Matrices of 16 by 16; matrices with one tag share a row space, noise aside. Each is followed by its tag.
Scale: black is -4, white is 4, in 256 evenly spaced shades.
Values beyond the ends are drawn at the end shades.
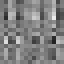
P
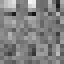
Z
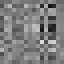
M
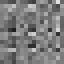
Z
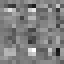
Z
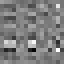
Z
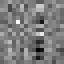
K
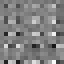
P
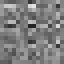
Z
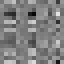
Z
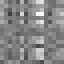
K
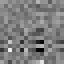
K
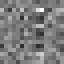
K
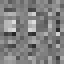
Z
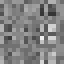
M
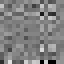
M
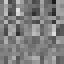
P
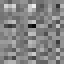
Z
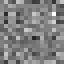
P
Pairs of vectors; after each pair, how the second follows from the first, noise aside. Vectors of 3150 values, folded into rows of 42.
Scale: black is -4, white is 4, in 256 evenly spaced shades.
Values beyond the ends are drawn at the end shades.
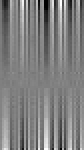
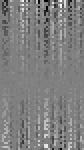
partly zeroed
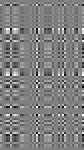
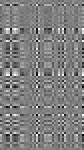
copied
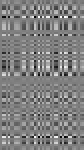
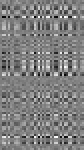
copied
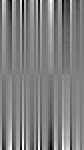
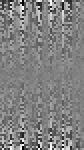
sign-scrambled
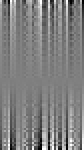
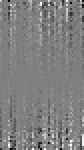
partly zeroed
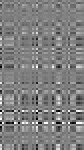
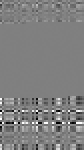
partly zeroed
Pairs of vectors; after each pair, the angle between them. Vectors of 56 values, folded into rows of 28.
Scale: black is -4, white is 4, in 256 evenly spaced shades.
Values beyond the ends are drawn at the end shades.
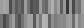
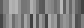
partly opposed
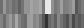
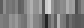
nearly parallel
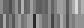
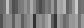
partly aligned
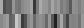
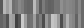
nearly opposite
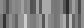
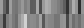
nearly parallel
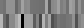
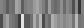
nearly opposite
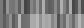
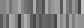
partly opposed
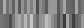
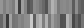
partly aligned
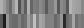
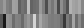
nearly parallel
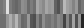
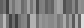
nearly opposite
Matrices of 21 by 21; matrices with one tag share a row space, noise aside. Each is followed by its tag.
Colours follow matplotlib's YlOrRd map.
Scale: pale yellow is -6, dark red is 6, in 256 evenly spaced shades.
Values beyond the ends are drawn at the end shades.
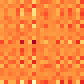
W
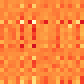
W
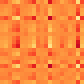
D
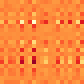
W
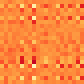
W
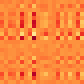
W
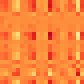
D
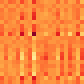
W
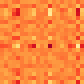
D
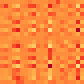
D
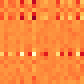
W
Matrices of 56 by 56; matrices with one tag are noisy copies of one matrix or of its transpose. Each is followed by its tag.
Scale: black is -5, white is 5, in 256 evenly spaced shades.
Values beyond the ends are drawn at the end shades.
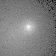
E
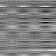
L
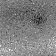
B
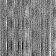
L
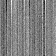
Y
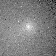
E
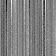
Y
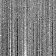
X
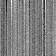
Y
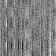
L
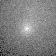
E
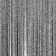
X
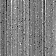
Y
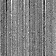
Y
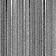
Y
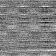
L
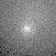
E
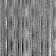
L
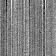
Y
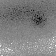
B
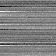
Y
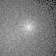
E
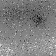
B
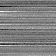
Y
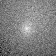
E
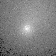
E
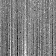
X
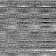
L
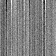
Y
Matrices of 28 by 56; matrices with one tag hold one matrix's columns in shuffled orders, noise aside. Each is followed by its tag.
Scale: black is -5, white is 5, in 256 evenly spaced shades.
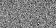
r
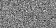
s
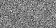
s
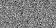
r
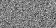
s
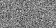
s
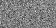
s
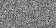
s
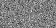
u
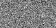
r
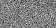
r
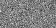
u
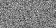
s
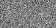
r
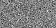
u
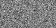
s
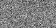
r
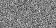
u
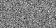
s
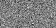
r
